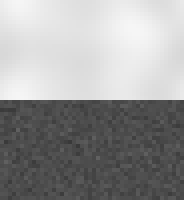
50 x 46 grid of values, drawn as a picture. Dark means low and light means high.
The table splits into 2 rows of 1 panel. Panel 1,1: very high, smooth, faint in contrast. Panel 2,1: low, fine-grained, faint in contrast.
